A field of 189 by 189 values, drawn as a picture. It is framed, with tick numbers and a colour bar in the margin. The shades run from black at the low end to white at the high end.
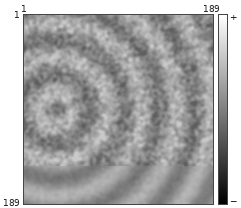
Seam: horizontal, 80% of the way down, the bottom part calmer. Average level on the scale: 60%. Rings: centred on the middle left.
